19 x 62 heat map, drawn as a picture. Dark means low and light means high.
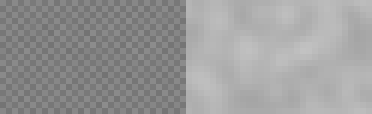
It is made of 1 by 2 panels. Panel 1,1: middling, checkered, faint in contrast. Panel 1,2: high, blotchy, faint in contrast.
